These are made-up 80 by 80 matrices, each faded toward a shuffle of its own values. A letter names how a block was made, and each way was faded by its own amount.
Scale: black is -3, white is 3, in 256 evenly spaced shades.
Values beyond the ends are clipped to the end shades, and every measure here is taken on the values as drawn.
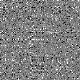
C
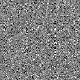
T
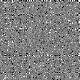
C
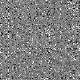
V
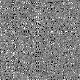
C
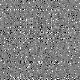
C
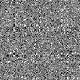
T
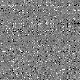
C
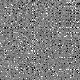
C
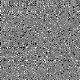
C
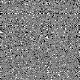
C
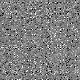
C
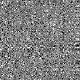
T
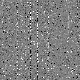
V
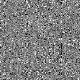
T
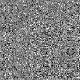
T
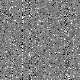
V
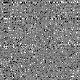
C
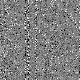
V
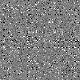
C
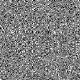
T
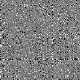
C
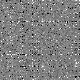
C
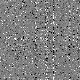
V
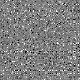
C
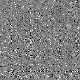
C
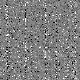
V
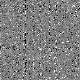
V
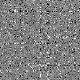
C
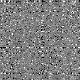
C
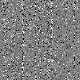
V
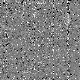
V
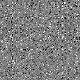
C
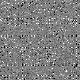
C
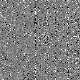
V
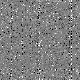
V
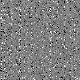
V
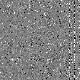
V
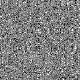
T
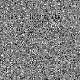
T
